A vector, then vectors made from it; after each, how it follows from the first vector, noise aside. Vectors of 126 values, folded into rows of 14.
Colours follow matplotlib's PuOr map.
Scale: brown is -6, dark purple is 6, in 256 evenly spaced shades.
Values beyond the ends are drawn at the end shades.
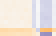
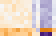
scaled up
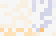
partly zeroed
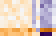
scaled up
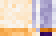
scaled up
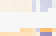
partly zeroed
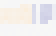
partly zeroed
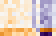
scaled up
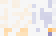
partly zeroed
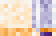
scaled up
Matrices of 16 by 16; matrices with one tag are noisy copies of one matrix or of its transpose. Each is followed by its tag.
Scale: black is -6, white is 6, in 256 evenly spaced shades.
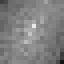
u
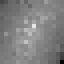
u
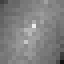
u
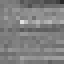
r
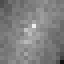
u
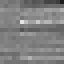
r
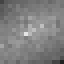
u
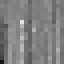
r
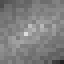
u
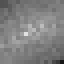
u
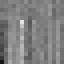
r
